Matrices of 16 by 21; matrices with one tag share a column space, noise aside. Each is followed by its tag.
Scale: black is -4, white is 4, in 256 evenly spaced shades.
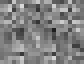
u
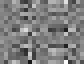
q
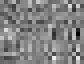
u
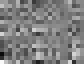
q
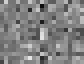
u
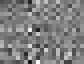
q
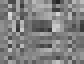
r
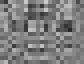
r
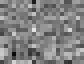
q
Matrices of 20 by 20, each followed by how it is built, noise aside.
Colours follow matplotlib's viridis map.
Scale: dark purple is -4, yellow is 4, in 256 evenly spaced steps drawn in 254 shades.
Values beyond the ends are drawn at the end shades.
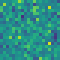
noise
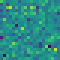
noise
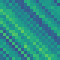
Toeplitz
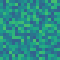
noise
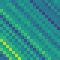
Toeplitz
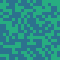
noise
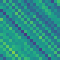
Toeplitz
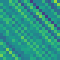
Toeplitz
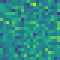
noise
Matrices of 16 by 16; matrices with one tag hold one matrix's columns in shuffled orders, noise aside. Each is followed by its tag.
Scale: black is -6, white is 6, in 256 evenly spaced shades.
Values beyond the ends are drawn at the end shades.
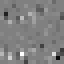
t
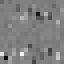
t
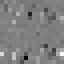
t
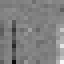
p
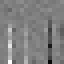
p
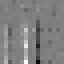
p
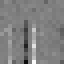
p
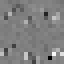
t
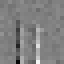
p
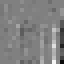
p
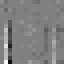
p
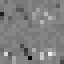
t
